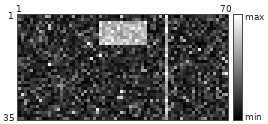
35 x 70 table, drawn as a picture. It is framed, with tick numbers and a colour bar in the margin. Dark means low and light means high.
In the top middle lies a patch that is higher than the rest. The values are skewed, with a long tail toward high values. The ninth with the highest average is the top middle. Column 50 stands out from the rest.
